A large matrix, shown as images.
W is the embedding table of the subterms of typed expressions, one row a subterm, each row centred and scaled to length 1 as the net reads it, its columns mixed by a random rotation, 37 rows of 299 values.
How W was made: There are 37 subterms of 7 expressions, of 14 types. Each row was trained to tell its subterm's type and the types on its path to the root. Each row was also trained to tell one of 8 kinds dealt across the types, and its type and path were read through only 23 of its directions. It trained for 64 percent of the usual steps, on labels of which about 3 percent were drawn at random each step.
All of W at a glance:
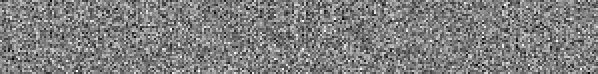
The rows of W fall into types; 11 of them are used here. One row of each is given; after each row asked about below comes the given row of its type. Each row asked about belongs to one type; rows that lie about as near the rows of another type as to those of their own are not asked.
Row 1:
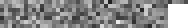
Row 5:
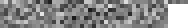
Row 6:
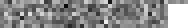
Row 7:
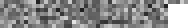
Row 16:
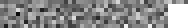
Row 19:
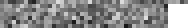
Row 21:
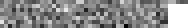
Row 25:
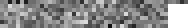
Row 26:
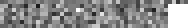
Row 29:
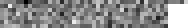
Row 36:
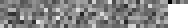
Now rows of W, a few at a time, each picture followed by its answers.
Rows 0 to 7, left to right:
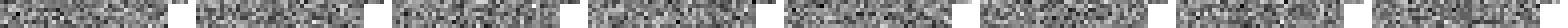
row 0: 16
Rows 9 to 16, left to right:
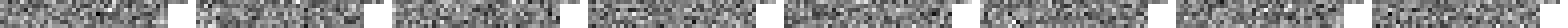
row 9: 25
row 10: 6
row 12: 16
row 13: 36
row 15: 25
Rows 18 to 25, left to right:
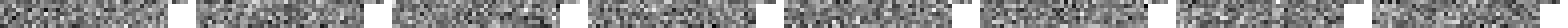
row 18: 16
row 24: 6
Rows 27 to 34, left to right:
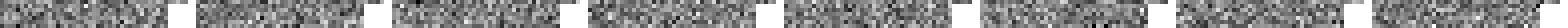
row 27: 21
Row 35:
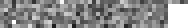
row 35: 19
